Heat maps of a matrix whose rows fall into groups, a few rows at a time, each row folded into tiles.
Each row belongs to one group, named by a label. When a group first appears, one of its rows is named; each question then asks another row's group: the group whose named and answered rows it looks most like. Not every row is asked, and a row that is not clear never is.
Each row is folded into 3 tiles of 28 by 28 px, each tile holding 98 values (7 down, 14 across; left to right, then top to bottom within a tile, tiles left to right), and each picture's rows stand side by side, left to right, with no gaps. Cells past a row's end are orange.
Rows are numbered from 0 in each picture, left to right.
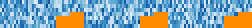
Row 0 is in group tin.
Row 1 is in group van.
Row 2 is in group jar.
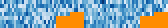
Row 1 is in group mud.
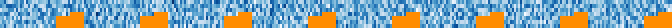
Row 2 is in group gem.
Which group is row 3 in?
mud
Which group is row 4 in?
mud
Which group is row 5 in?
tin
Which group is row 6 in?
gem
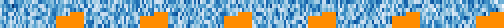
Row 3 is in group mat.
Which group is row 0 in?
tin
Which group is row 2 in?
tin
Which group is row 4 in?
van
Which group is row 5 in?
mud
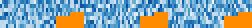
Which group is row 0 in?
mat
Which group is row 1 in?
van
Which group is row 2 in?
jar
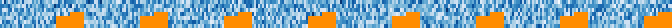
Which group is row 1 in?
mat
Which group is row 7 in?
tin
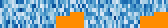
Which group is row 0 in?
jar
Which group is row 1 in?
mat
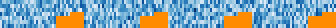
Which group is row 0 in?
van
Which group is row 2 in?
gem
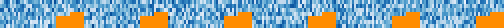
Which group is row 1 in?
mat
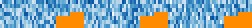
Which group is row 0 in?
mat
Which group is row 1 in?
mat
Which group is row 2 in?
mud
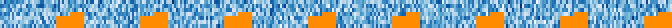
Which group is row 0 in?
van
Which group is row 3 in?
mud
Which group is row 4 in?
jar
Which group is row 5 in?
mud
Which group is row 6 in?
gem
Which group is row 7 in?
mud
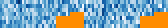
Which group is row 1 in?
mud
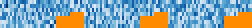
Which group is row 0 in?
mat
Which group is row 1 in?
gem
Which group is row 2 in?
tin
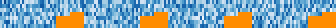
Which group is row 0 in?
van
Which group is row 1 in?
mat
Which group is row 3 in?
jar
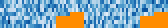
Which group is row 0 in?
jar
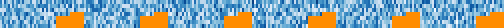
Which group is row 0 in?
van
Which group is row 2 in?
tin
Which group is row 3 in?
van
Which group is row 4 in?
jar
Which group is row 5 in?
mat
